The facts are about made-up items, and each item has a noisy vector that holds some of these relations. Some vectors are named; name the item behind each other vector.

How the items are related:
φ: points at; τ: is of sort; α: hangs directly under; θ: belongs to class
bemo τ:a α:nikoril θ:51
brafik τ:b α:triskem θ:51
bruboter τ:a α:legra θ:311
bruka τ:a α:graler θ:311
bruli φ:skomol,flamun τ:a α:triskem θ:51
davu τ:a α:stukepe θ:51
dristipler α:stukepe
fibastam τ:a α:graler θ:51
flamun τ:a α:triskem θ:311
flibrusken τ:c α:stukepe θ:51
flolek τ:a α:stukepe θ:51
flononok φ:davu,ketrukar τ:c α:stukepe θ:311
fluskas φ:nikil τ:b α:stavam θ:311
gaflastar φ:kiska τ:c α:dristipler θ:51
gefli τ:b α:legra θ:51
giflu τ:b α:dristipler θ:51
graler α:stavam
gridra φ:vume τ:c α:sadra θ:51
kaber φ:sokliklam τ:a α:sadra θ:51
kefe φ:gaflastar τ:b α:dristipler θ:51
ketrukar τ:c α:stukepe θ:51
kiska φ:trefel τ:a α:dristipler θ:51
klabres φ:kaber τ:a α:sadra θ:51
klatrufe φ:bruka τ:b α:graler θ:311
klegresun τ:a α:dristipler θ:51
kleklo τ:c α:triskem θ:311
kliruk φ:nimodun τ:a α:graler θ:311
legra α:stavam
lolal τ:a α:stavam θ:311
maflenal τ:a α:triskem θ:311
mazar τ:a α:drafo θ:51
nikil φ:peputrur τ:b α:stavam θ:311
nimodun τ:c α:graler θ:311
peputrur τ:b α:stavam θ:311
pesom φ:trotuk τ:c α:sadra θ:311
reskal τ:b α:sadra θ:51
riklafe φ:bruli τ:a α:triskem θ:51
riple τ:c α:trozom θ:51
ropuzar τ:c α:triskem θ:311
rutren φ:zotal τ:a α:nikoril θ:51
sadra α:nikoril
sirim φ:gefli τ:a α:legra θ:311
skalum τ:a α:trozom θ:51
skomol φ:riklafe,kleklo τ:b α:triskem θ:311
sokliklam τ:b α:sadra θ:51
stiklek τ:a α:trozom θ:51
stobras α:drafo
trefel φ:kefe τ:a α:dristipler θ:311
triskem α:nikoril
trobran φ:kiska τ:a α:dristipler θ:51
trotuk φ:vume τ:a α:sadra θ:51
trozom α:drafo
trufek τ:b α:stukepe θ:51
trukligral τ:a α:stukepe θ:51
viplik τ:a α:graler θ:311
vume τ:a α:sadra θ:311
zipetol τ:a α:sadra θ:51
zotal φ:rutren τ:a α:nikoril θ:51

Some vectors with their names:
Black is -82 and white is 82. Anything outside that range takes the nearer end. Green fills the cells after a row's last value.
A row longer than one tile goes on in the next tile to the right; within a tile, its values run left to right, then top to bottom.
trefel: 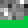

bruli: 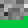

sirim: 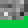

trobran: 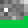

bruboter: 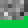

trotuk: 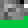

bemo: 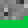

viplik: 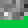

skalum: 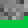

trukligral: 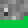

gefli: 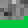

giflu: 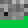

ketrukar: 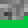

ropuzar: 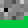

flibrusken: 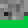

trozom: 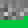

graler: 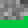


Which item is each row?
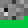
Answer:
pesom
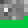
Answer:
klegresun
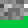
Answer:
riklafe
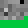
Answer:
fibastam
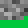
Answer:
vume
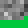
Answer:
lolal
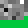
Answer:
skomol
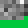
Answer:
flononok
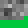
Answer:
reskal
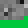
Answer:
zipetol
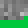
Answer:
nikoril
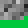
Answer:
nimodun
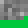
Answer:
triskem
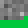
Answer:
sadra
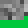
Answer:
riple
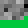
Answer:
klatrufe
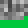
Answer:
kefe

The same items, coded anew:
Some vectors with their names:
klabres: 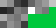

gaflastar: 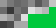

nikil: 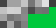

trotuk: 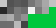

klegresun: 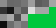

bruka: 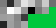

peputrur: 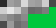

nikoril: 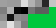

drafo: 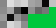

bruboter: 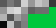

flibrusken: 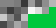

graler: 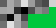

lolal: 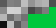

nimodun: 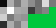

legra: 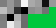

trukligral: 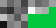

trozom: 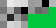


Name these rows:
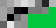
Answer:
stukepe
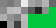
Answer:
trefel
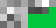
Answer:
pesom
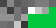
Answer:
gefli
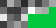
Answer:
ketrukar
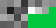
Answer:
trufek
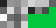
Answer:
kleklo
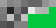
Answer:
kefe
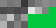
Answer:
brafik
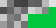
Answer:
gridra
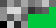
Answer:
kliruk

